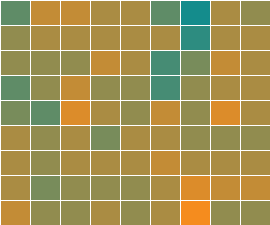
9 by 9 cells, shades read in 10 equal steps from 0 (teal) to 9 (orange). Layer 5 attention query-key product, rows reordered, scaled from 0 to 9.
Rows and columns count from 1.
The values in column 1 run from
3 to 7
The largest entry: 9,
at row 9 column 7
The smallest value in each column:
3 3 5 4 5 2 0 5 5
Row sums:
43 48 47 44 52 48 54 53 53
